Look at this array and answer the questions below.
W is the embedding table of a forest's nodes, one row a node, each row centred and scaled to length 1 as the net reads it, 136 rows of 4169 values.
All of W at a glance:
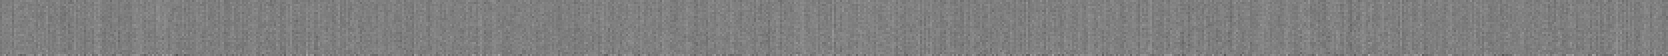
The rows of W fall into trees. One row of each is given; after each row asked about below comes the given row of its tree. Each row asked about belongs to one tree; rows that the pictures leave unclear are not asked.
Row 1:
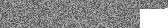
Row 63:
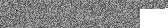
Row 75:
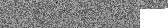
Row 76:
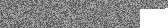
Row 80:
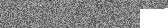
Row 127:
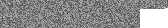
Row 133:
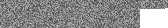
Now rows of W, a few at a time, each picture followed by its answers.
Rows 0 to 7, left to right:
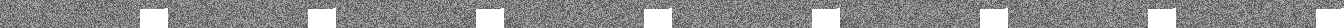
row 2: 127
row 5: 80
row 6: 1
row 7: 76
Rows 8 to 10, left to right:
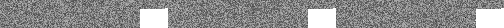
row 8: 76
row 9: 75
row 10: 133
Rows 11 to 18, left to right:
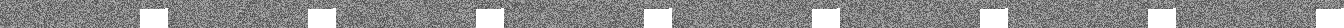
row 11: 133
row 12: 80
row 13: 63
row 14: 127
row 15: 80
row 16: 127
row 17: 127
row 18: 63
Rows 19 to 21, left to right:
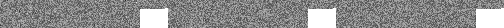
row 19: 75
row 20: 80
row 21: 133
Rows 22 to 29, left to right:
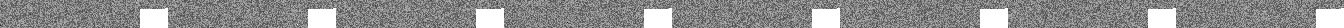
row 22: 75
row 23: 63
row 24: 133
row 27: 75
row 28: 75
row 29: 63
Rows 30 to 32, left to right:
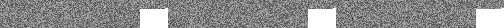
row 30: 127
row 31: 80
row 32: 133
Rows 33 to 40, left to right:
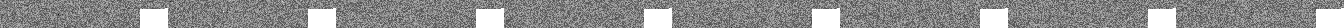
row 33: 1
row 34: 133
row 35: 127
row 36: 80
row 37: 1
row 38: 75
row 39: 80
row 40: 63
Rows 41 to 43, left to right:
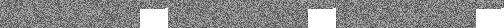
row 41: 80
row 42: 127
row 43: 127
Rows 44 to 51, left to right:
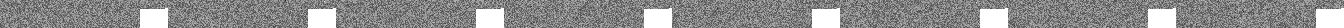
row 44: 127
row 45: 127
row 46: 127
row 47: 80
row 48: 1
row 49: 75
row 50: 80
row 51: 76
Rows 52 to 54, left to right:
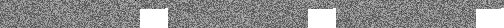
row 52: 76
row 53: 127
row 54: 80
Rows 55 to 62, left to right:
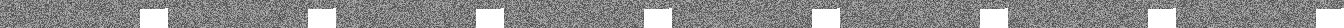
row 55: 63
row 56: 80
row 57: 1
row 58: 133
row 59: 127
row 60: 1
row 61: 80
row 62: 80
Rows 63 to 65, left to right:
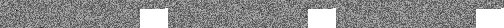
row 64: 63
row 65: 127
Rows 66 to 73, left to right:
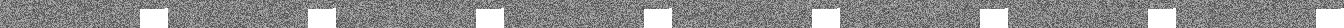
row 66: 75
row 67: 80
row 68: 80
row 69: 63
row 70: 75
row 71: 1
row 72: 133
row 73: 75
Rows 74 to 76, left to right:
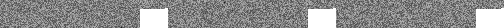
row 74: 127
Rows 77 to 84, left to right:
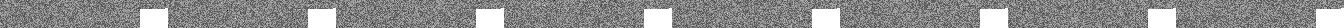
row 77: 63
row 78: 1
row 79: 1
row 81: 76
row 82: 76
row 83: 76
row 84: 80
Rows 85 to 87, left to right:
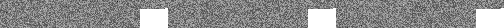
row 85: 133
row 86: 75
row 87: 80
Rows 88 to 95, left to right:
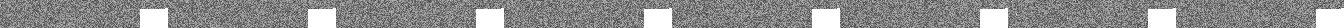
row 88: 133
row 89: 127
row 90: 76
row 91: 133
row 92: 76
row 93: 76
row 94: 1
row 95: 63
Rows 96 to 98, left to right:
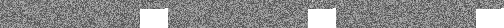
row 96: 1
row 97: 80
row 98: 76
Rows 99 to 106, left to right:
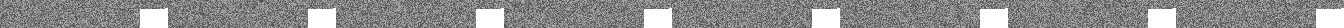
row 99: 1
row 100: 76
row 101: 76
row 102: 127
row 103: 133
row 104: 76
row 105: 80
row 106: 133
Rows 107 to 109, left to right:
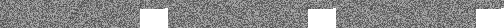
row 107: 80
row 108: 63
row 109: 63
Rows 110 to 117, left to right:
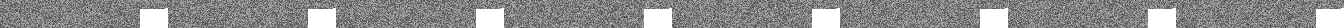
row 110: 127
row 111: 1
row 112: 80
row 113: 133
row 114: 80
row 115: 1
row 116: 80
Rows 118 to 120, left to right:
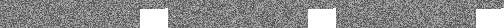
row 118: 63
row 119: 76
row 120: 1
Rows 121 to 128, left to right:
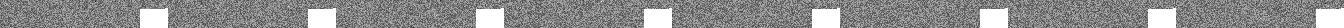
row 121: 76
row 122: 1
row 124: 76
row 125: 127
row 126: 1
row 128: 63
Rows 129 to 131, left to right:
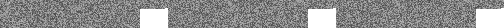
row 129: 75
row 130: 76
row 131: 76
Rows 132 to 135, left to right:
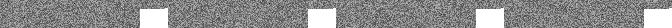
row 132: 1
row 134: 1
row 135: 63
